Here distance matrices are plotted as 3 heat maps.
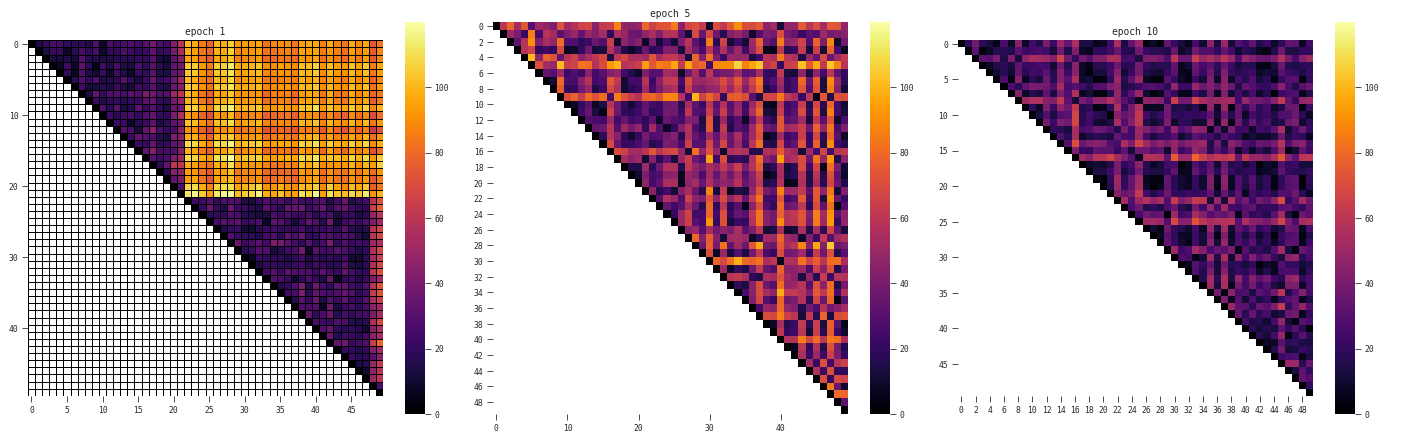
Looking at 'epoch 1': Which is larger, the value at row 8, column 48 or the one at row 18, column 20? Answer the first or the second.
the first
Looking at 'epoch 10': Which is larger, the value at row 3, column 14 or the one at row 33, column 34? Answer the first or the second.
the first
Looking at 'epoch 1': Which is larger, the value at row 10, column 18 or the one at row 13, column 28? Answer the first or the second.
the second
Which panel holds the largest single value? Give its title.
epoch 1
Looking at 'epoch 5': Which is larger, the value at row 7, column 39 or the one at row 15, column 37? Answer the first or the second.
the second
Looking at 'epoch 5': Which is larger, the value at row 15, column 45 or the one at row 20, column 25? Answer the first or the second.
the first
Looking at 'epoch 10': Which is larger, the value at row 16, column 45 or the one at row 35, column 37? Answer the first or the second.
the first
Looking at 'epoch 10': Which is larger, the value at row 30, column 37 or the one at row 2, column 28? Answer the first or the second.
the first
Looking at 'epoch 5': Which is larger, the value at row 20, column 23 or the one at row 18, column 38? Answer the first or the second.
the first
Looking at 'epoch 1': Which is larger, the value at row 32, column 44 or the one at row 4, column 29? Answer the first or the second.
the second
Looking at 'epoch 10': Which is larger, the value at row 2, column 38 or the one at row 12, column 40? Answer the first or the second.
the first
